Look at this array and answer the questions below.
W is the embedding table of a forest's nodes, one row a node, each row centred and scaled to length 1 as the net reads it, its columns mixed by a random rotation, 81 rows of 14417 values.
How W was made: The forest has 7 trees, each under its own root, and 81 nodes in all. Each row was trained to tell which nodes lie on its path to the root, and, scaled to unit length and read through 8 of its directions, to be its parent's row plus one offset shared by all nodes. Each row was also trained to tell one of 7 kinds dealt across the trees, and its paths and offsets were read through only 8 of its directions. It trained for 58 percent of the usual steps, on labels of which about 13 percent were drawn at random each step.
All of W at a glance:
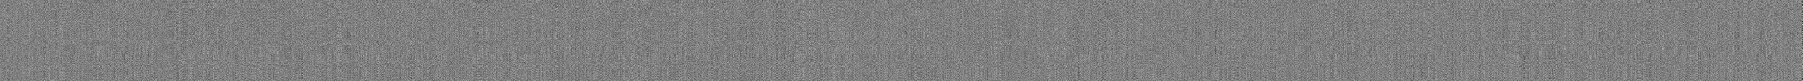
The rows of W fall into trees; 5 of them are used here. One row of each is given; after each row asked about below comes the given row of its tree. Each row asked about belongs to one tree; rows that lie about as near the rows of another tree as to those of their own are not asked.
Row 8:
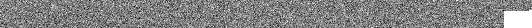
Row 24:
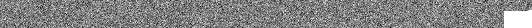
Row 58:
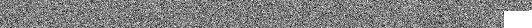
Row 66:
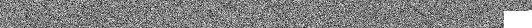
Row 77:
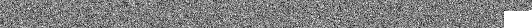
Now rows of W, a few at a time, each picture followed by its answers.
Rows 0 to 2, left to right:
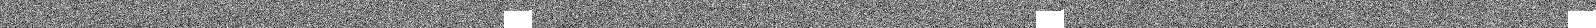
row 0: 24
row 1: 8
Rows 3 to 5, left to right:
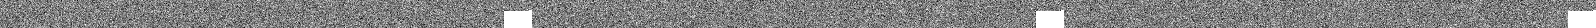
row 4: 77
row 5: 66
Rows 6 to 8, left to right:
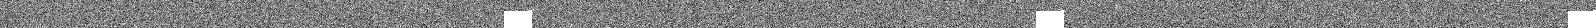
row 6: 58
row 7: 58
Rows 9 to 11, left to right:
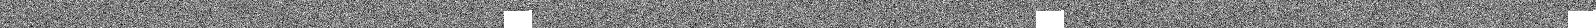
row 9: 66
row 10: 66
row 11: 8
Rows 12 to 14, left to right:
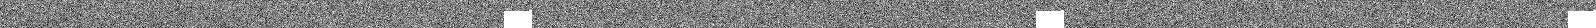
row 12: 8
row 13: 66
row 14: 8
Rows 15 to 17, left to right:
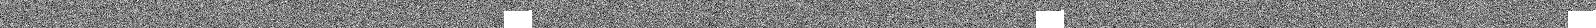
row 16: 8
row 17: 58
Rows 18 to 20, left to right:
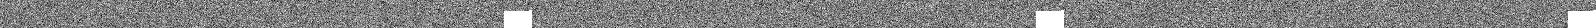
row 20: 66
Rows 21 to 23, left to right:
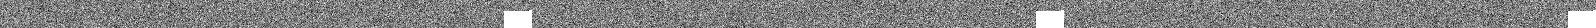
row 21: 8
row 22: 77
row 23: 58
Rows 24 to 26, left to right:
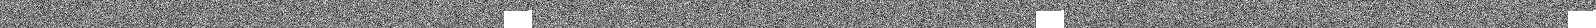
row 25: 77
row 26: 8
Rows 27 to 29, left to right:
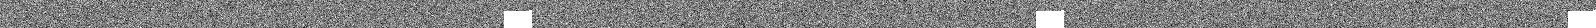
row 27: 66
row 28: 77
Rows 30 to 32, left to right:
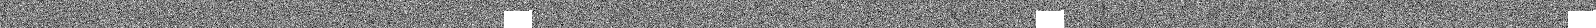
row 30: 58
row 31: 66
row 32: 77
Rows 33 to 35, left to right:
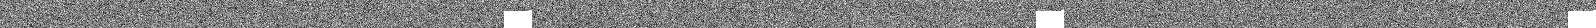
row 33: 66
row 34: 8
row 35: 77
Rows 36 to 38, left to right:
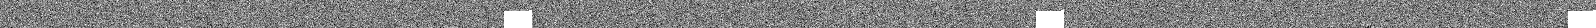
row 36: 77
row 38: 66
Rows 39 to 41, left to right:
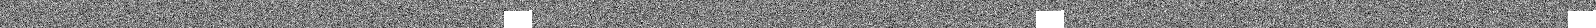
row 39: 58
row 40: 66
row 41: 8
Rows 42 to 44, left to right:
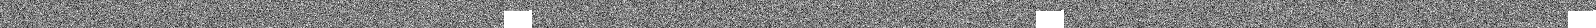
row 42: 24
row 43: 8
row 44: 66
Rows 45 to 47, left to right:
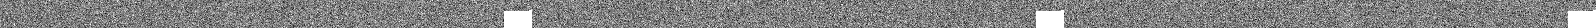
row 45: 77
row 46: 66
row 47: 8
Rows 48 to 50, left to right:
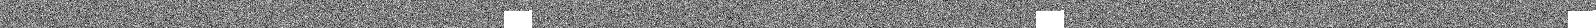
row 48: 77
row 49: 77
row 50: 66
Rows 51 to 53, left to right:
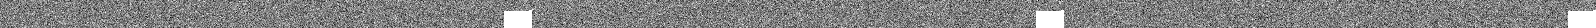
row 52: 66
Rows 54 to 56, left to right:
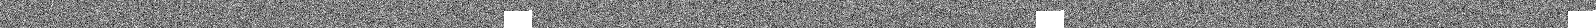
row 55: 58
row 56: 58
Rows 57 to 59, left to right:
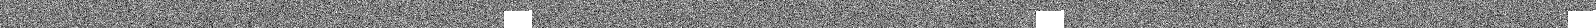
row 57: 77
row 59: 58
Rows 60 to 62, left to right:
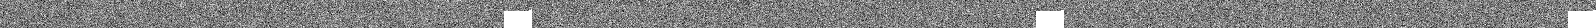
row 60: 8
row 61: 58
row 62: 66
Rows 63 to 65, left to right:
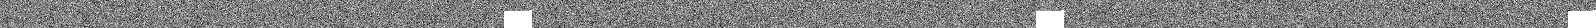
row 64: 24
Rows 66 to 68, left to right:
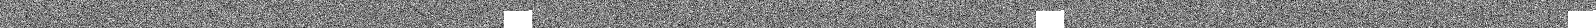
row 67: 58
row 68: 58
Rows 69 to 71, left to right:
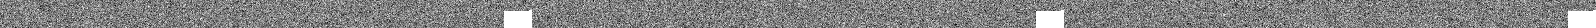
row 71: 8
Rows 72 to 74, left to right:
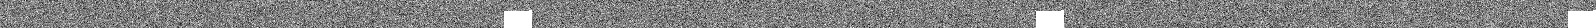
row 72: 58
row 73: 58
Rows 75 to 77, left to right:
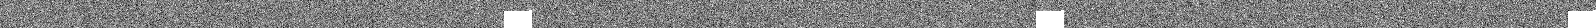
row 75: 58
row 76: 24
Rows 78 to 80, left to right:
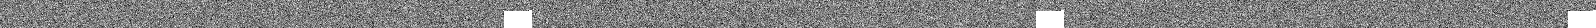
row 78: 58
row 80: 66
